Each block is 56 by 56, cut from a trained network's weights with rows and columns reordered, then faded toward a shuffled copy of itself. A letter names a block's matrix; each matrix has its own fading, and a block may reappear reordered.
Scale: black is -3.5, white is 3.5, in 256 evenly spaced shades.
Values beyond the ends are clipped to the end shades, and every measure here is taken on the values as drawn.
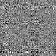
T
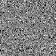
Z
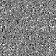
Z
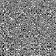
Z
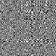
T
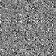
Z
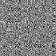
T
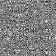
Z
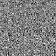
Z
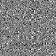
Z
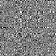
T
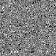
Z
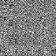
T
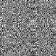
T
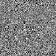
Z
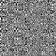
T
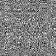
T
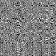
T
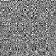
T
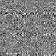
T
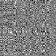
T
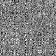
Z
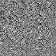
Z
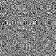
T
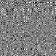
T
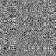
T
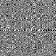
T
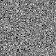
Z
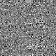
Z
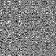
T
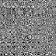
T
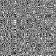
T
